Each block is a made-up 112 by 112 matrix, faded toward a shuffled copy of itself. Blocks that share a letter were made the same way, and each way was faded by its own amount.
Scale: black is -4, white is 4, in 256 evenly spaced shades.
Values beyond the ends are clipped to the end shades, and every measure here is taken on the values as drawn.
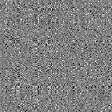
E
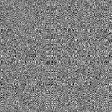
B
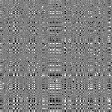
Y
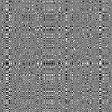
Y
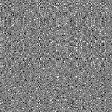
E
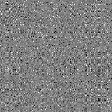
E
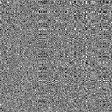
B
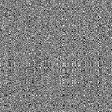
B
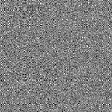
B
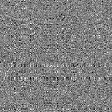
B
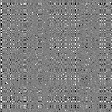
Y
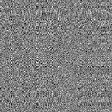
B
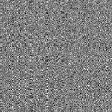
B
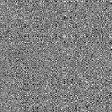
B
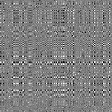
Y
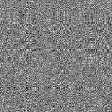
B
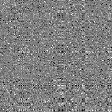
E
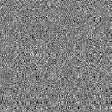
B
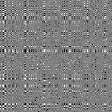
Y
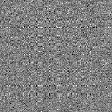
B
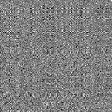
B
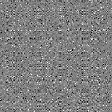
E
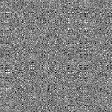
B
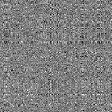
B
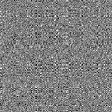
B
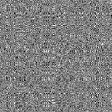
B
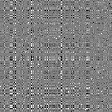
Y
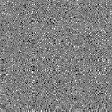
E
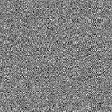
B
